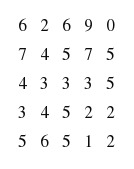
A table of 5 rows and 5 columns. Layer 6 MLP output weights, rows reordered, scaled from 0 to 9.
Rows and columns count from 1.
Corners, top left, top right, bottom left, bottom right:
6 0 5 2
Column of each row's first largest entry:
4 1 5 3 2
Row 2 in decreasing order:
7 7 5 5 4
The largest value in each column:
7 6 6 9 5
